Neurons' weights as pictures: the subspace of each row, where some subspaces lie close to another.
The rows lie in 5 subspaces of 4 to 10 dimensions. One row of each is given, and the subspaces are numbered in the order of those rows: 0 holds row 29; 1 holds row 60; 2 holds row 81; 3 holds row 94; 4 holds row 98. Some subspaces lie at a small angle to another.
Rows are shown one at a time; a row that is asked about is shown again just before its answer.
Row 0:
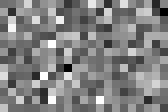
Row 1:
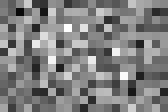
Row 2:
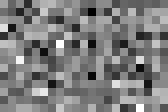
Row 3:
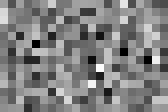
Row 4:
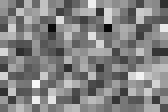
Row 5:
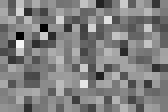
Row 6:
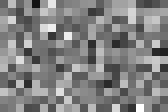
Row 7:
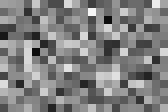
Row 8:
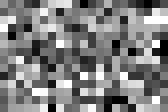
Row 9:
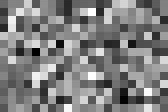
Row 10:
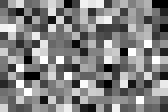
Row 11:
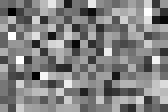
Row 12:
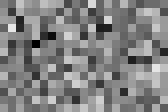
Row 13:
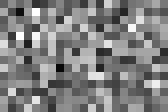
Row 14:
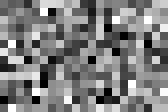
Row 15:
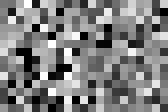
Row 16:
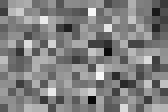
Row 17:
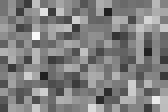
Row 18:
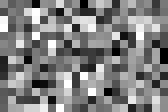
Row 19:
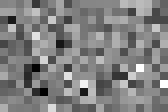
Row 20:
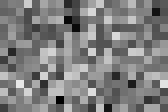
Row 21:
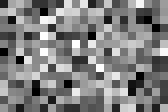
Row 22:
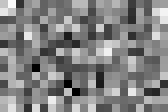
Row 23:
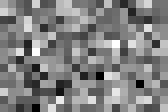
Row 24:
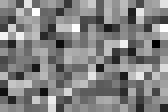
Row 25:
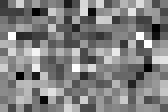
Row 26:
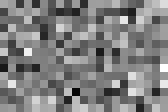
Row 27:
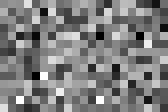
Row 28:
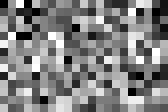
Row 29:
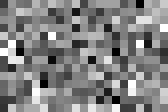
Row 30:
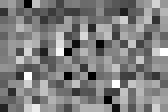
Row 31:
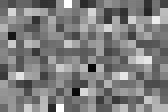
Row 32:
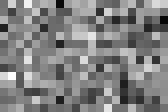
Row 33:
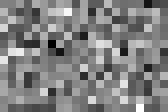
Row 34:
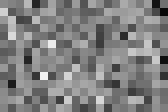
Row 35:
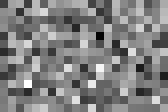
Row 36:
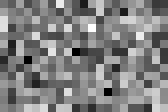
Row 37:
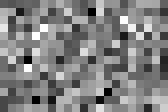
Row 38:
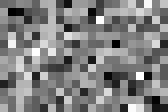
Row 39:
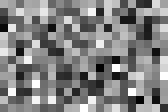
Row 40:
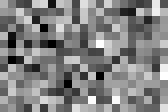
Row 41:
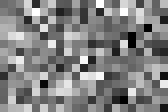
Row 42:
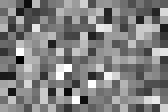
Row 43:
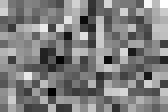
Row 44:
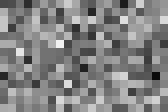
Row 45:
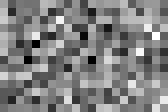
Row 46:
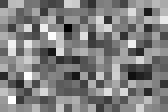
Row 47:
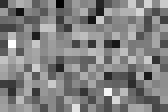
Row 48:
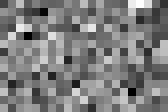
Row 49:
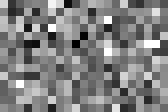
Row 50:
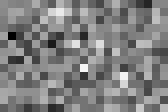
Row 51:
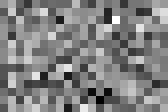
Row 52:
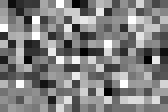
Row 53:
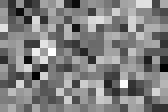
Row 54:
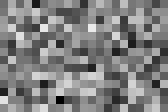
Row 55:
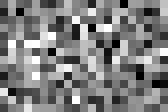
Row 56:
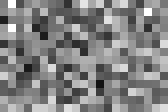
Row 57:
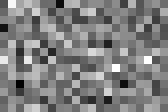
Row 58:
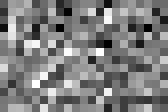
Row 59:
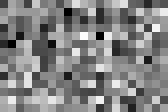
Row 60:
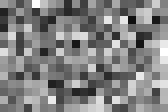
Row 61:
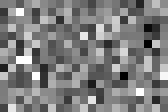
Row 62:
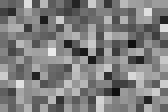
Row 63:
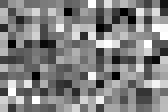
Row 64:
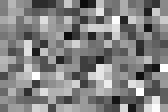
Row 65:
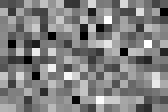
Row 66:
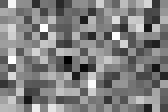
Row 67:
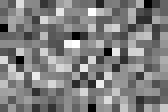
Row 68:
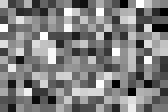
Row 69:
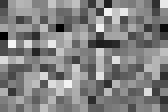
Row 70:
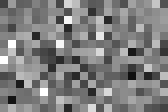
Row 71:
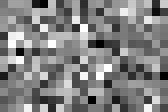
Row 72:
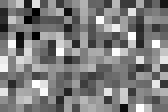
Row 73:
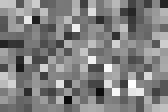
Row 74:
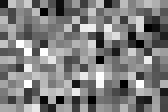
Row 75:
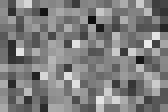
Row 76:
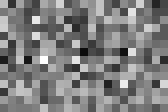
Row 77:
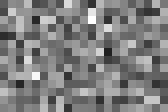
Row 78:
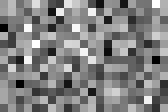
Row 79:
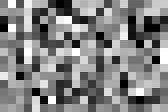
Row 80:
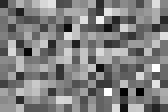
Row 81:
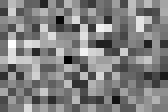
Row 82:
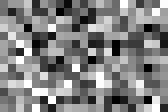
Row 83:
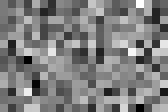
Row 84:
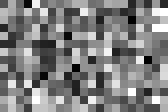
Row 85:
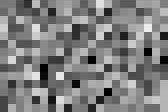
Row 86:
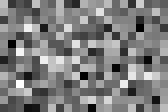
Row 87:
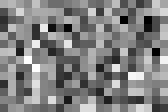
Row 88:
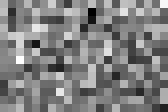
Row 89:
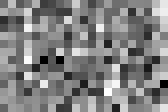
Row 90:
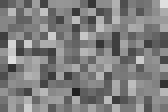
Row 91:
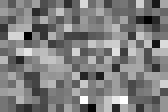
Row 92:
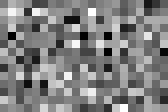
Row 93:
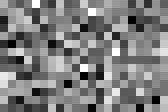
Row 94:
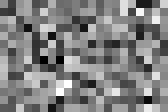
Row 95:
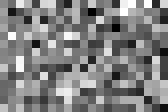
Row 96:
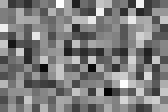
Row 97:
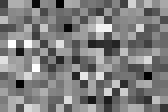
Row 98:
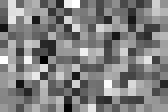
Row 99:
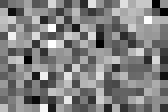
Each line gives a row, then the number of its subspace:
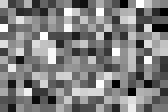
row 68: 0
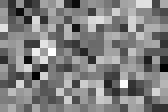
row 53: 4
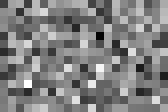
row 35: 0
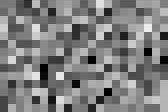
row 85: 0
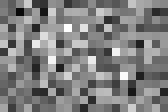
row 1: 0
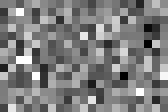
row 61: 0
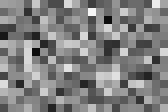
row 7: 3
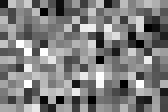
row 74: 3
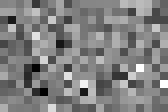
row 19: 3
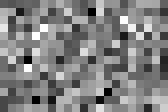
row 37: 0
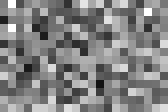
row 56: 3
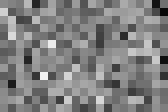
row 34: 2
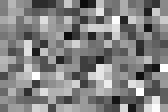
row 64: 3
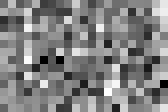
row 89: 3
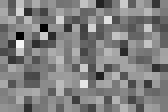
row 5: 0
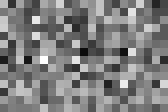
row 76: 4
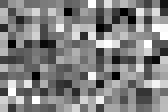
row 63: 0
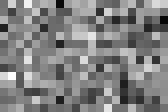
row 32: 3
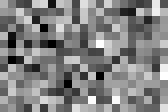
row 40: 2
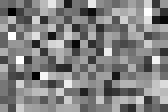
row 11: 1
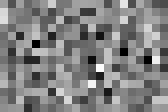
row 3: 0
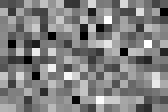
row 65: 2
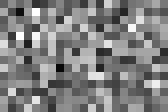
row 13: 0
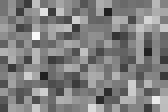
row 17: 0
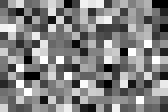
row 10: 3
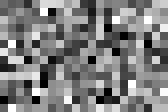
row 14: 0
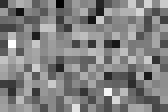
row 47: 4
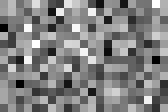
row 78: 3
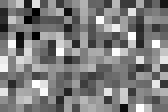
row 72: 1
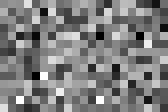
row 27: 0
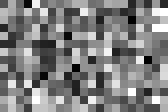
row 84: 0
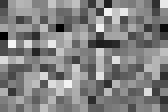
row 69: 0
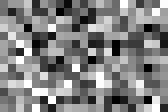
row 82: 3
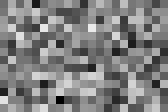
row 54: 3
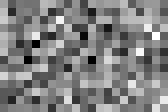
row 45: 0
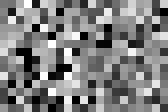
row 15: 0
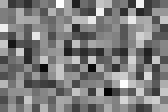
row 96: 4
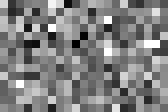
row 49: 3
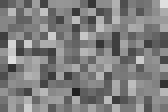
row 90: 0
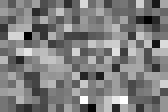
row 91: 3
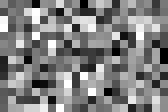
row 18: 1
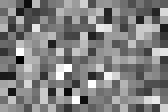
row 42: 0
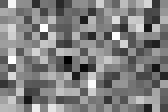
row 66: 3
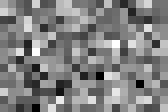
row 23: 3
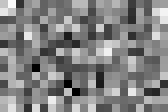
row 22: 3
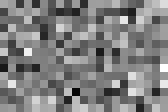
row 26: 1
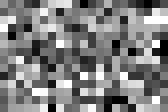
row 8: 3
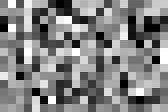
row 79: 3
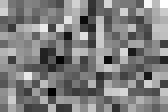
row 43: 3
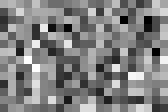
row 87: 2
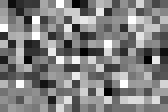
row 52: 4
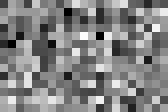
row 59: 0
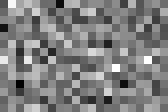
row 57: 4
